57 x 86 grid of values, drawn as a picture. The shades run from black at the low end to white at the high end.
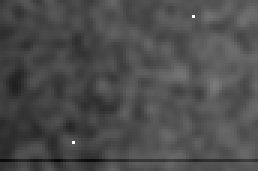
Histogram: heavy tails on both sides. Average level on the scale: 30%. Slope: up to the right. Lone odd cells: 2, each higher than its neighbours. Grain: blotchy. Odd lines: row 54. Stripes: none.
